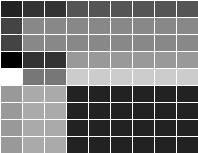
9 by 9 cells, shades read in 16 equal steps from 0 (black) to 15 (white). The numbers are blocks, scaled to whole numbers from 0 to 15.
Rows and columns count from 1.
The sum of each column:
61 69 69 50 50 50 50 50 50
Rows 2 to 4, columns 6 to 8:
8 8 8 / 8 8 8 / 9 9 9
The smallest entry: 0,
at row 4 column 1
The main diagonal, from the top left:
2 8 8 9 12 2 2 2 2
